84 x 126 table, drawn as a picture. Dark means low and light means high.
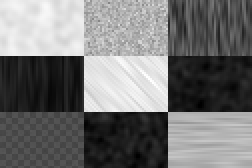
It is made of 3 by 3 panels. Panel 1,1: very high, blotchy, faint in contrast. Panel 1,2: high, fine-grained. Panel 1,3: low, streaked downward. Panel 2,1: very low, streaked downward, faint in contrast. Panel 2,2: very high, slanting down to the right, faint in contrast. Panel 2,3: very low, blotchy, faint in contrast. Panel 3,1: low, checkered, faint in contrast. Panel 3,2: very low, blotchy, faint in contrast. Panel 3,3: high, streaked across, faint in contrast.
